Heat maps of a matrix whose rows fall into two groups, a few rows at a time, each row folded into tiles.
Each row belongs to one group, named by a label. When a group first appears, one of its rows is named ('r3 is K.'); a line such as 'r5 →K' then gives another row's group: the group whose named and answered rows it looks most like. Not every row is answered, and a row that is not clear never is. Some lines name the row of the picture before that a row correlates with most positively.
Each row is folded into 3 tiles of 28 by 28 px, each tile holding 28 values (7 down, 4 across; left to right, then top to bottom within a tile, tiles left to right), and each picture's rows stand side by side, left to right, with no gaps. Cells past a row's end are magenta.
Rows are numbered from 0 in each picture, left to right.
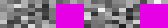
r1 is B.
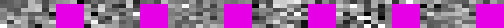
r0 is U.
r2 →B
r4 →B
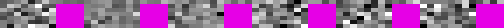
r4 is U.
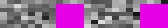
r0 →B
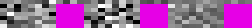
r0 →U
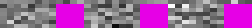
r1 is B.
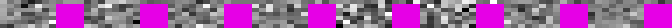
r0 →B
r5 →B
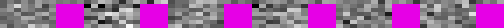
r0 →B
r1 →U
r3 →U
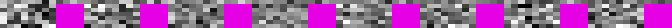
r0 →B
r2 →B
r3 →U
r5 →B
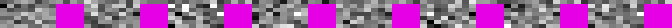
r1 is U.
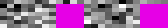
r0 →U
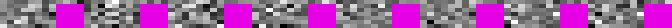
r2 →B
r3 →B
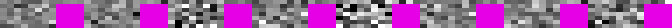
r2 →B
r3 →U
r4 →U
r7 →U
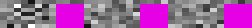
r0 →B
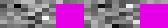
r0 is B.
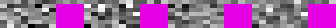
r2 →U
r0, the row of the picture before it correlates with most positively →1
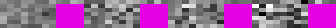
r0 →B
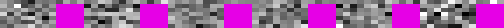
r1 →U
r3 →B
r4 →U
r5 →B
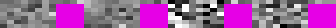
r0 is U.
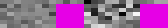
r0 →U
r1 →U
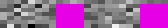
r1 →B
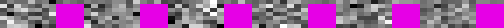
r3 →B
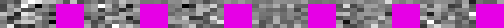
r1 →B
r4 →U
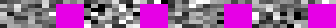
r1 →U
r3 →B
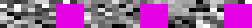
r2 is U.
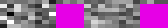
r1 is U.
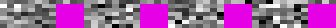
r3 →B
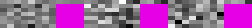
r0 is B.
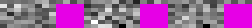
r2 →U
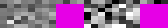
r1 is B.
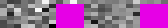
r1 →U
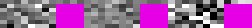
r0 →B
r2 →B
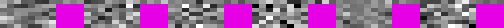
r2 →B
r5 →B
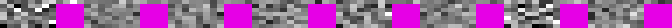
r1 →U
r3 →U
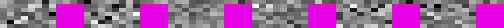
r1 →U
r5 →U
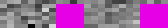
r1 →B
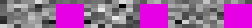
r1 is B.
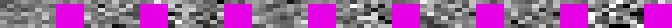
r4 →B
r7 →B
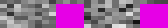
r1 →B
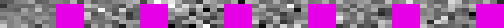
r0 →U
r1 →B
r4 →B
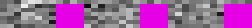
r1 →U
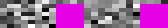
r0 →B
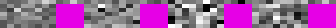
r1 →B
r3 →B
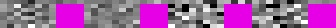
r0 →B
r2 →U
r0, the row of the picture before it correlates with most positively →1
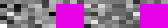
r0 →U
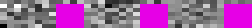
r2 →B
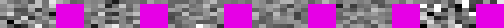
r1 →B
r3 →B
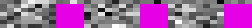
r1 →B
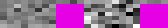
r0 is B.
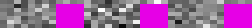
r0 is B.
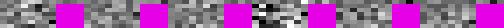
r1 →U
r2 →B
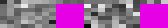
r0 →B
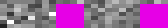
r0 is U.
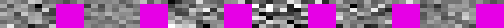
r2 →U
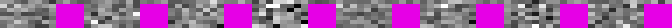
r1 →U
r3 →B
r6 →B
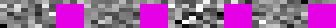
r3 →U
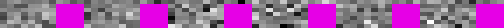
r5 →U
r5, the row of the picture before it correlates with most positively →3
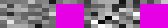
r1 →U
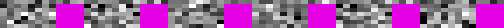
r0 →U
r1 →U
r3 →B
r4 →U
